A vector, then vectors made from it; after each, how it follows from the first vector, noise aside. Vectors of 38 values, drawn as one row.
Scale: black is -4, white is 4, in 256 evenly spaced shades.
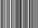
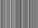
shrunk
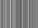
shrunk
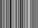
sign-scrambled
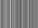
shrunk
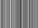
shrunk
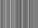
shrunk
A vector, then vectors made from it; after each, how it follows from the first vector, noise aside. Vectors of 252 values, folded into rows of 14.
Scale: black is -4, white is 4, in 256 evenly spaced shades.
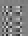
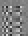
negated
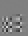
partly zeroed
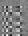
negated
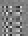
negated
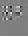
partly zeroed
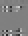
partly zeroed
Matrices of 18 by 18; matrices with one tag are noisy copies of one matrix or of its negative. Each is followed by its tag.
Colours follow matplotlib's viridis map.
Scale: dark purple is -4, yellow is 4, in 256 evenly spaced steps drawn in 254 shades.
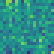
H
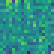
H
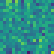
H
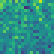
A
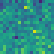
A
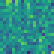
H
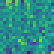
H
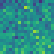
A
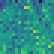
A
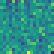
H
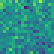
A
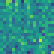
H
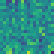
H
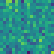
H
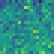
A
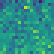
A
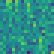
H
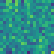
H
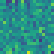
H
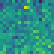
A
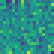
H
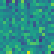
H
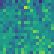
A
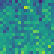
A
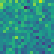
A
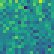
A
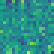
H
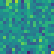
H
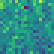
A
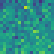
A
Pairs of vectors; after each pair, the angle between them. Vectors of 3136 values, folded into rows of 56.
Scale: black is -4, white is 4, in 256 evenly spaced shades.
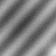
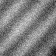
nearly opposite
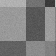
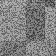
partly aligned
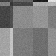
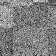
partly opposed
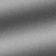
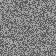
orthogonal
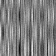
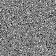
orthogonal
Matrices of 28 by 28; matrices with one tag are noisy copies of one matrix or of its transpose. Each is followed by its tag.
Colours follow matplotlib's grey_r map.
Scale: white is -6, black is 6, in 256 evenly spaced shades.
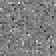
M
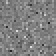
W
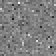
M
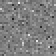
M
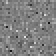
W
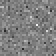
W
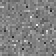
W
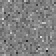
M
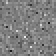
W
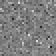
M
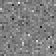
M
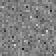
W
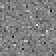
W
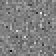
W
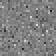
W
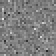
M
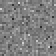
M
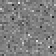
M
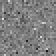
M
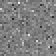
M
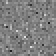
W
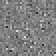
W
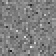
W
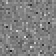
W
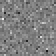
M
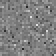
W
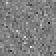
W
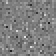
W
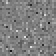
W
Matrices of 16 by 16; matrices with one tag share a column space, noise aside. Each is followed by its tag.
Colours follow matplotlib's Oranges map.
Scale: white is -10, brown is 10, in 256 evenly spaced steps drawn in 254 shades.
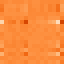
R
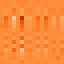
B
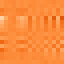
B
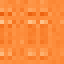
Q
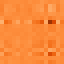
R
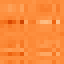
R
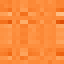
Q
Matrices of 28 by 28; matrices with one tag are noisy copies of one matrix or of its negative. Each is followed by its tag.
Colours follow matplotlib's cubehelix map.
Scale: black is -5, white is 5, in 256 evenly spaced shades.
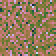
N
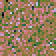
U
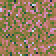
N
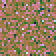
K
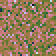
N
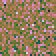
K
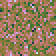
N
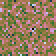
N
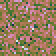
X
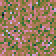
U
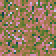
U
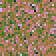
N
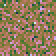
K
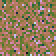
K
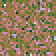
K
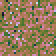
U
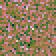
X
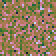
K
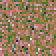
X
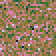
X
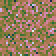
N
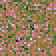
X
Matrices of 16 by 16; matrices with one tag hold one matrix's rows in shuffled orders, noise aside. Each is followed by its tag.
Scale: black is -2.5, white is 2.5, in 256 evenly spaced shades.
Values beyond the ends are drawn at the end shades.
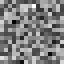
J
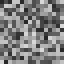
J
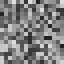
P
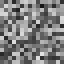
J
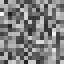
P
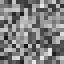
J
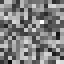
J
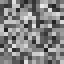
J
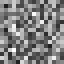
P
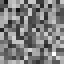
P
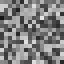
J
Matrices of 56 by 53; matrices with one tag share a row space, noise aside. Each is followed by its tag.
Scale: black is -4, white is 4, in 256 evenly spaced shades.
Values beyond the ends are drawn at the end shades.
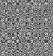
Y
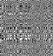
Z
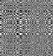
Z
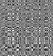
Y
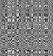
Y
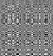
Y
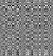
Y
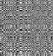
Z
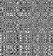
Z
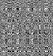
Y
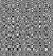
Y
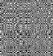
Z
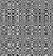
Y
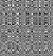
Y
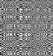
Z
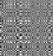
Z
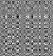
Y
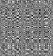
Y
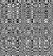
Y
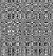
Y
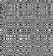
Z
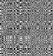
Z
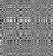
Z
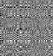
Z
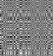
Z
